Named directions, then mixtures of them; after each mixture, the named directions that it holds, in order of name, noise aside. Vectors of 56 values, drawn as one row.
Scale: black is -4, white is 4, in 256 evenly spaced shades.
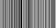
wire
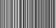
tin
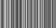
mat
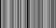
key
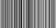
wire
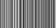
tin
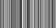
key, mat, wire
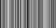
key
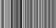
mat, wire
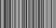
mat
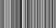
key, mat, wire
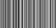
tin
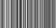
mat, tin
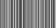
tin, wire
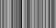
key, mat, wire
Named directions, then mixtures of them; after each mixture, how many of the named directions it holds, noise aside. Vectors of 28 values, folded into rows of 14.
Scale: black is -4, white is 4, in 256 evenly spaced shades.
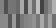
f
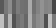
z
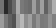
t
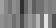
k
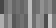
one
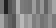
one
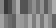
two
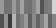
two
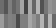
two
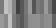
three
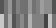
one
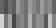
two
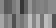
three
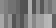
three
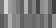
two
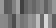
two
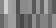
one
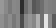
one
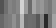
one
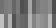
two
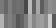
three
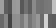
three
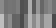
three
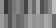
three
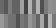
two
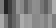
two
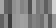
two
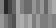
one
